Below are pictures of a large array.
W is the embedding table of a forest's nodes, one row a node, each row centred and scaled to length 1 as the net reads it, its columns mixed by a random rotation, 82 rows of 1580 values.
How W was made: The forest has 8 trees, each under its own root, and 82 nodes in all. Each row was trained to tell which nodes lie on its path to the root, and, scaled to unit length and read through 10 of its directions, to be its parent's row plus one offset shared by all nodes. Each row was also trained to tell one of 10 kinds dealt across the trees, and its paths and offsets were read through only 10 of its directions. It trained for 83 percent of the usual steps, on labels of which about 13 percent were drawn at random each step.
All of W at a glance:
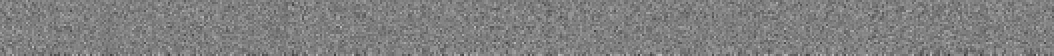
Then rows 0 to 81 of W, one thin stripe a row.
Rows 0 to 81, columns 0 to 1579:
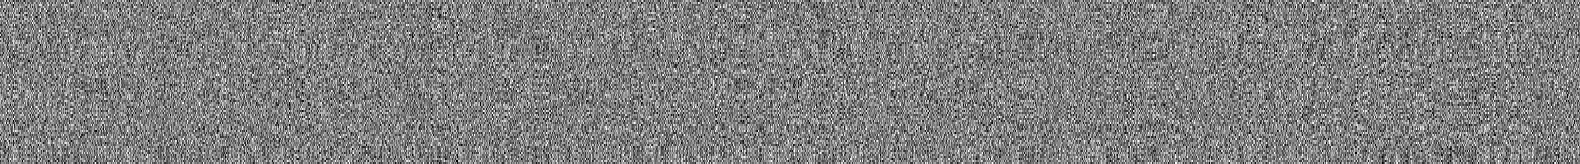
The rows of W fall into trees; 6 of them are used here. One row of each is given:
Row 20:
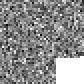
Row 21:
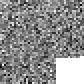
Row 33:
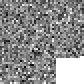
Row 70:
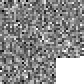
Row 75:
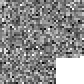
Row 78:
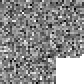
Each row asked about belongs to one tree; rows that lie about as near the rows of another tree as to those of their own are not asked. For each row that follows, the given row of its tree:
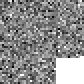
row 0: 70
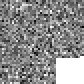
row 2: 33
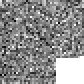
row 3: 33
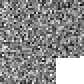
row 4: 21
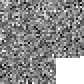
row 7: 21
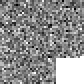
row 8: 78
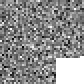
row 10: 33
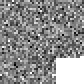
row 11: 78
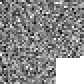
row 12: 33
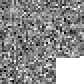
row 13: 70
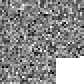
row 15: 33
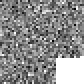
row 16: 21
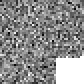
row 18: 78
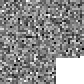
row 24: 78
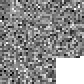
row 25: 70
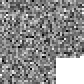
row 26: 78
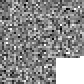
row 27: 70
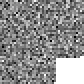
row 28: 70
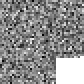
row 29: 78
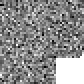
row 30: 78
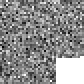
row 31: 70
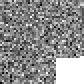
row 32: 33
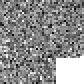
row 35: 78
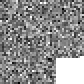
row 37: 70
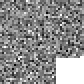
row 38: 78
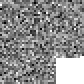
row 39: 33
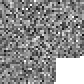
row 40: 33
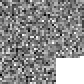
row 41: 33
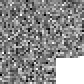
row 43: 33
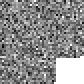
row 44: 70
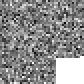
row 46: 33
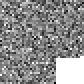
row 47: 78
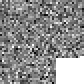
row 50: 33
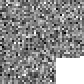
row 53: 70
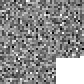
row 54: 78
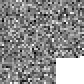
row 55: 33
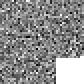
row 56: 78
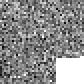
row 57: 70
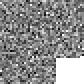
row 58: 33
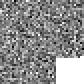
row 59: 78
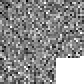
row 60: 70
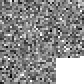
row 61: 70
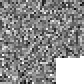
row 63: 21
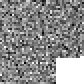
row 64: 78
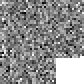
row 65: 21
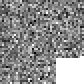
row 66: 33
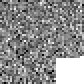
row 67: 70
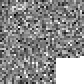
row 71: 70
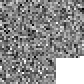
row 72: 33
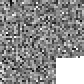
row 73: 78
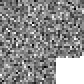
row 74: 78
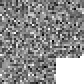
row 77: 78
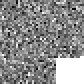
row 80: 21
